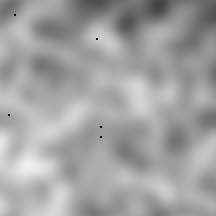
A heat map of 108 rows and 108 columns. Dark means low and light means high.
Ninth with the lowest average: top right. Odd rows or columns: none. Slope: up to the bottom left. Lone odd cells: 5, each lower than its neighbours. Ninth with the highest average: bottom left.
